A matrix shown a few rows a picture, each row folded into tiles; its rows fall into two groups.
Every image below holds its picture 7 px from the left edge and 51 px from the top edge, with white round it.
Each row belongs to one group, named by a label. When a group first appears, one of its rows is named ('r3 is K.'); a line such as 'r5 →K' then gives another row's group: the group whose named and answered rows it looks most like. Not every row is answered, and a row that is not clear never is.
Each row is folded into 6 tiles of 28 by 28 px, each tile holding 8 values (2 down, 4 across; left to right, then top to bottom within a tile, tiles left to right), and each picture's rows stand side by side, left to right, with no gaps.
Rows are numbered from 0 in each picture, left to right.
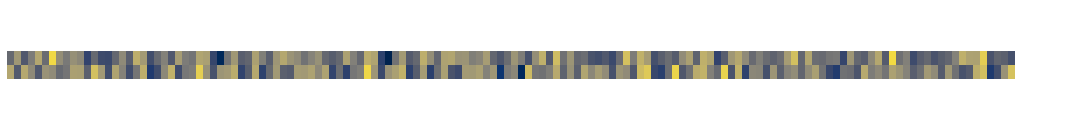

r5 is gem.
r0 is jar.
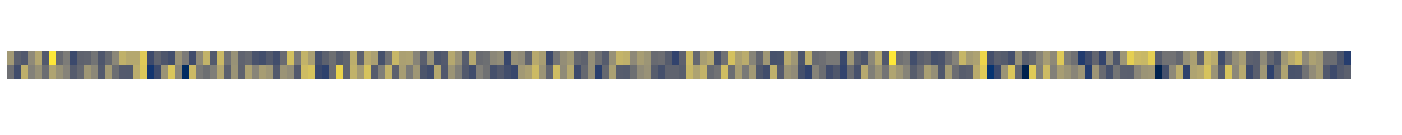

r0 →gem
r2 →jar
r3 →gem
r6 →gem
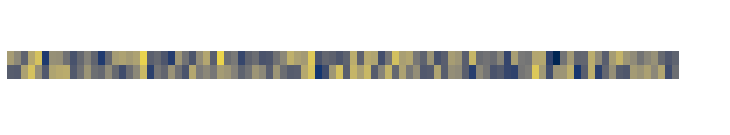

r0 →gem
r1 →gem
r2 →jar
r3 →gem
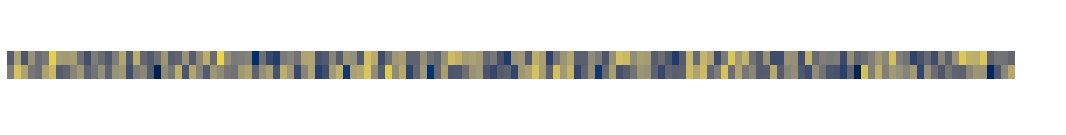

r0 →jar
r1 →jar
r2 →gem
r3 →gem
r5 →gem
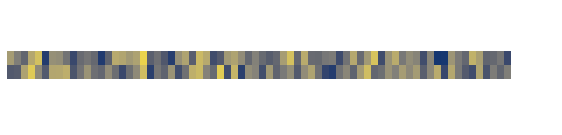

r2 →jar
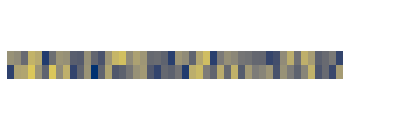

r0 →gem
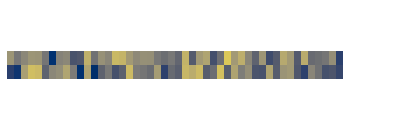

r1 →jar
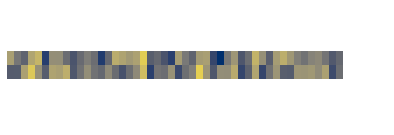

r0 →gem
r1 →gem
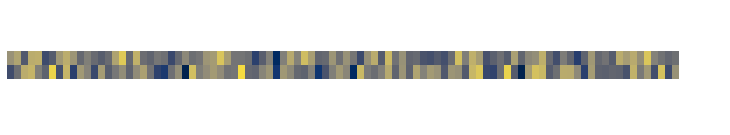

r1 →jar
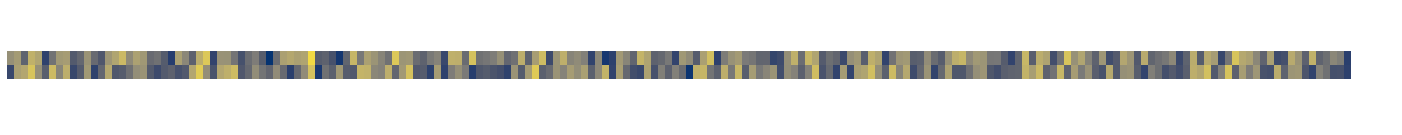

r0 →gem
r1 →gem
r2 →jar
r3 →jar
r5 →gem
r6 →jar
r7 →jar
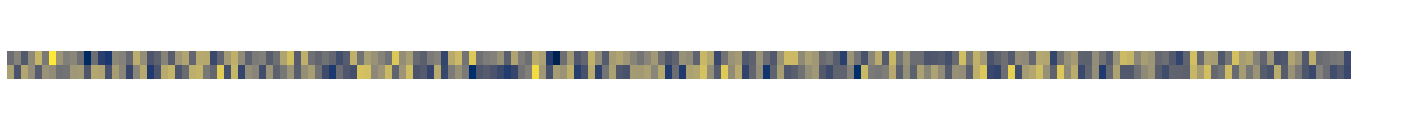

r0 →jar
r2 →jar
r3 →gem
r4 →gem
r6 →gem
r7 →jar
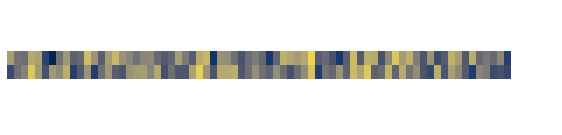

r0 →gem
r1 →gem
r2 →jar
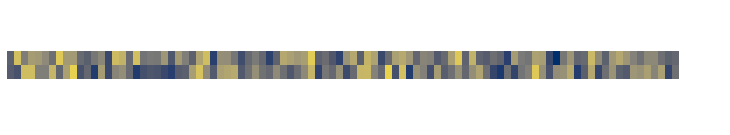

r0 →jar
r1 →gem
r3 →gem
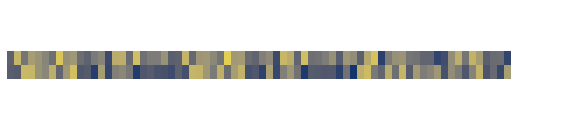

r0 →jar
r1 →jar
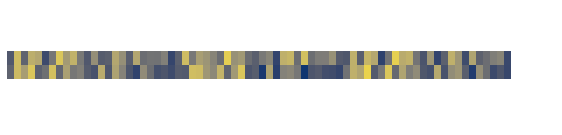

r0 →jar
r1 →jar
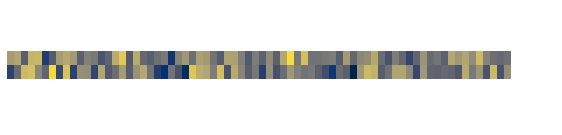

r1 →jar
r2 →gem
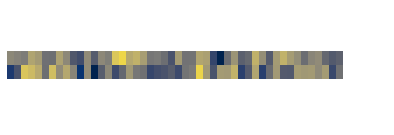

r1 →gem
